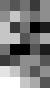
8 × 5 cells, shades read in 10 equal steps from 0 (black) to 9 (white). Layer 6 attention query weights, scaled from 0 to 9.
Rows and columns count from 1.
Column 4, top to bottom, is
2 4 0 4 3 5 3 6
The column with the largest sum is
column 1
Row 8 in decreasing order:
9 9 7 6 3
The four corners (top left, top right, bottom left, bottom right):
4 5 9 3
